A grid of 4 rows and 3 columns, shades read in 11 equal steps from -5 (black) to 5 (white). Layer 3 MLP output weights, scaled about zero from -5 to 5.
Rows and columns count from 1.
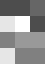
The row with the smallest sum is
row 1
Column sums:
6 4 -2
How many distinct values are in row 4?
2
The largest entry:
5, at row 2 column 2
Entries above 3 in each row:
0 2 0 1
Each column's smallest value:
-2 -2 -2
